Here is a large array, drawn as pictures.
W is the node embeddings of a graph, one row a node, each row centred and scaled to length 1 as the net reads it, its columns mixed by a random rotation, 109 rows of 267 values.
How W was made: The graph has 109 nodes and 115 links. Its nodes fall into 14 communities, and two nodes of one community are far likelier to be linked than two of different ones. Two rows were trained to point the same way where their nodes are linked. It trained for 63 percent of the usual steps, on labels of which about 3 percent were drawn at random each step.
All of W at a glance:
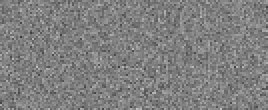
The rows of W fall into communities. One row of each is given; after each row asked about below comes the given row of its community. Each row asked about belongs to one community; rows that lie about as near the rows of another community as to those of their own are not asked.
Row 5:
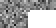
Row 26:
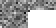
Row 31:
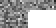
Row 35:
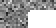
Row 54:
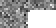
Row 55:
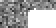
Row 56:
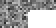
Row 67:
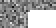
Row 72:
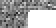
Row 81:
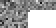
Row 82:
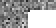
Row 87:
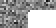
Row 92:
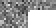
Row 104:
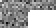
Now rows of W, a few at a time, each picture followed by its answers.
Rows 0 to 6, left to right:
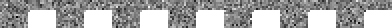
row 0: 26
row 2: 92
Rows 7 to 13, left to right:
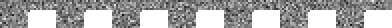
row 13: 5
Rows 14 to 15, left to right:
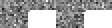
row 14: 56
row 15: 35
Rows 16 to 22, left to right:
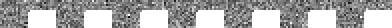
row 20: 5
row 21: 55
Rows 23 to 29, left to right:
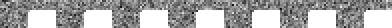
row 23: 81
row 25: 26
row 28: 72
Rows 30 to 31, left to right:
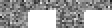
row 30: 55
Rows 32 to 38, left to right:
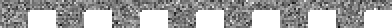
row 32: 54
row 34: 56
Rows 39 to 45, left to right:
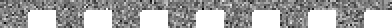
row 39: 104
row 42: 31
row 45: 104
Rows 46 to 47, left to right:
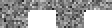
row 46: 72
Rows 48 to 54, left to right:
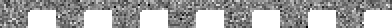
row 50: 87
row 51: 72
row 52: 31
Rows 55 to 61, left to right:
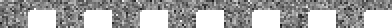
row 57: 55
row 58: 5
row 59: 55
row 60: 35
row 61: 56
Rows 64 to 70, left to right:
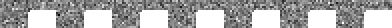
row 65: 72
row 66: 67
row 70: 87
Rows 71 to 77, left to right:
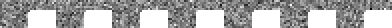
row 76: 104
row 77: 31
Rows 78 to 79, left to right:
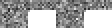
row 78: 54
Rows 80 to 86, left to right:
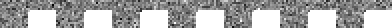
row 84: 55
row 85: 87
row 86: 87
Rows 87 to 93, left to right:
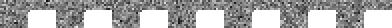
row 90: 31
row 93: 92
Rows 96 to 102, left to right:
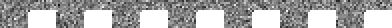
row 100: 104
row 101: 81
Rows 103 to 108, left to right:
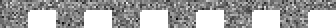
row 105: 72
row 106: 82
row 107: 92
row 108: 87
